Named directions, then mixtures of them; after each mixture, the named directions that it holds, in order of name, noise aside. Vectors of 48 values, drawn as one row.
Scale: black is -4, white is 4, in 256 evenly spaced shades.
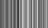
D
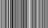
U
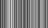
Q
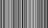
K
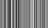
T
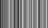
D, Q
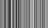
T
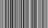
K, U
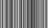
K, T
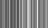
D, U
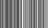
D, K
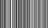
Q, T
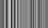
D, T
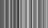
D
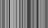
D, U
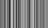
T, U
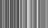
D, U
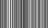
Q, U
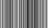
D, K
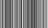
K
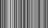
Q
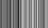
D, T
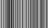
Q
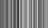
D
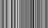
T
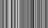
T
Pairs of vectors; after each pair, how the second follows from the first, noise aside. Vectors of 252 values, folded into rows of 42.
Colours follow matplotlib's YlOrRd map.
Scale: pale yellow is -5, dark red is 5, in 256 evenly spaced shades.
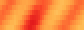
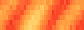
negated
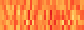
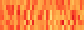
negated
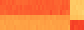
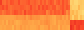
copied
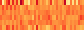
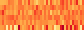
reversed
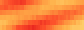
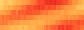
reversed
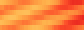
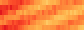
reversed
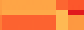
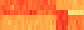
negated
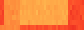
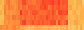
negated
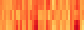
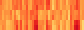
copied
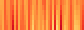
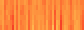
shrunk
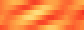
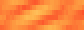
shrunk
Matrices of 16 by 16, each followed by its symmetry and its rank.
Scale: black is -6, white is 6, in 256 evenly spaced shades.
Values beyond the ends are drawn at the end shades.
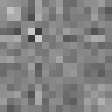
symmetric, rank three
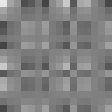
symmetric, rank one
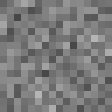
symmetric, full rank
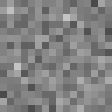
symmetric, full rank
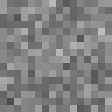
neither, full rank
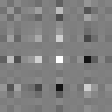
symmetric, rank one
